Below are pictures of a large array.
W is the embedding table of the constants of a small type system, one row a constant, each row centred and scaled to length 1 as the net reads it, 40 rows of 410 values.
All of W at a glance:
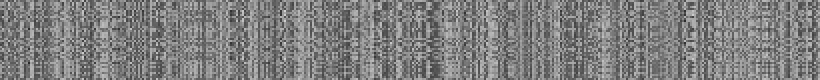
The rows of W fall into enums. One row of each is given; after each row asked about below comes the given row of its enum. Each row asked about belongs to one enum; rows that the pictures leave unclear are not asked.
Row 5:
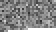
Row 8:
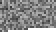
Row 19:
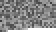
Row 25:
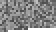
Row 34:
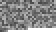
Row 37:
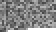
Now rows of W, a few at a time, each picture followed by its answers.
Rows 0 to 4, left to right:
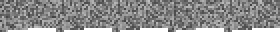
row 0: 19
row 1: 25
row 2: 25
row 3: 37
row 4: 25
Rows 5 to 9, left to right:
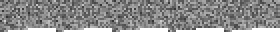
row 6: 19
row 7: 5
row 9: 19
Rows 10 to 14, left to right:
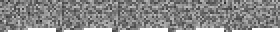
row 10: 5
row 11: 37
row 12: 37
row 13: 34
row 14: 8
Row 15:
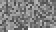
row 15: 25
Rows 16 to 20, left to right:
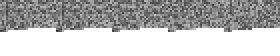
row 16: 37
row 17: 37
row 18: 34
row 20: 25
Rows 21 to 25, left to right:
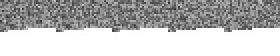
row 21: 5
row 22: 19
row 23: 34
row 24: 8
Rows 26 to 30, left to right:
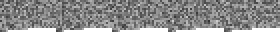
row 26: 19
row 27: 37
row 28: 19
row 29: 5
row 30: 34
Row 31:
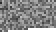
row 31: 8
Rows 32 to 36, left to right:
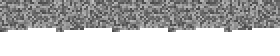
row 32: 34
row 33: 25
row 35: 34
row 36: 25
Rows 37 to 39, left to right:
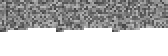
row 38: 34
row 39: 19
